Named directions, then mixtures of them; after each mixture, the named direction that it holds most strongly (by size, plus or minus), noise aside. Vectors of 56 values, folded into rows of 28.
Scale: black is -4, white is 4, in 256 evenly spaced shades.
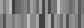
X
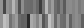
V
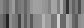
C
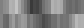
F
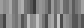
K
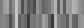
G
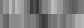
F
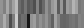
G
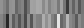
C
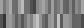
K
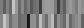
V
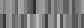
K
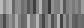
K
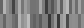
V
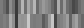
G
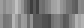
F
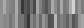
G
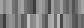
K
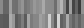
C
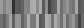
X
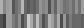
K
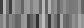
X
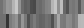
F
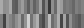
X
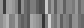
V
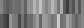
C
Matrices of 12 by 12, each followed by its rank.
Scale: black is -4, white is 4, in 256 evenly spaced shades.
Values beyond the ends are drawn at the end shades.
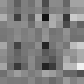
two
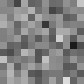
full rank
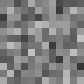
full rank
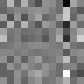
two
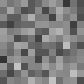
full rank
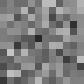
full rank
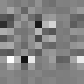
two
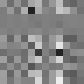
two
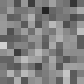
full rank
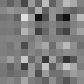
two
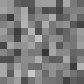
full rank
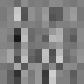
two
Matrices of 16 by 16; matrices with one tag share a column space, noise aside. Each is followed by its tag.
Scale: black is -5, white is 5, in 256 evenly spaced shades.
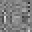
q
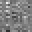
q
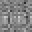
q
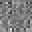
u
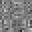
u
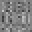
q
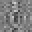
q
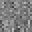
u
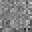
u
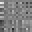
u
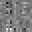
u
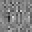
q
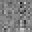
u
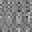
q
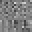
u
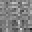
u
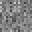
q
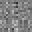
u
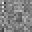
q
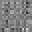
u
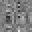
q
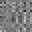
q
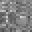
q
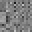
q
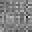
q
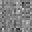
u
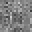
q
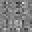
u
